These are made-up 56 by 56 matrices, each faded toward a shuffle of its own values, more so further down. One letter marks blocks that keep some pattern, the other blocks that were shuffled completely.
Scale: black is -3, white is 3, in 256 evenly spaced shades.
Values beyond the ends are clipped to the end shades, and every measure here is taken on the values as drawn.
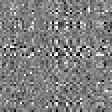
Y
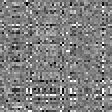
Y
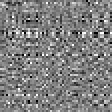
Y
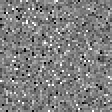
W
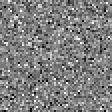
W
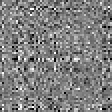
Y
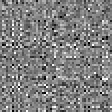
Y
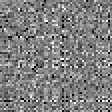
Y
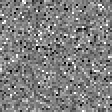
W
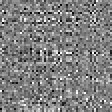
Y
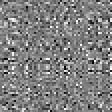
Y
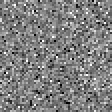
W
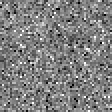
W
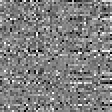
Y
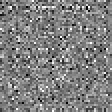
Y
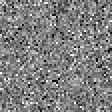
W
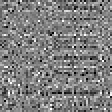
Y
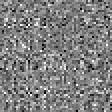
Y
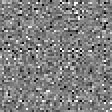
Y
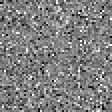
W
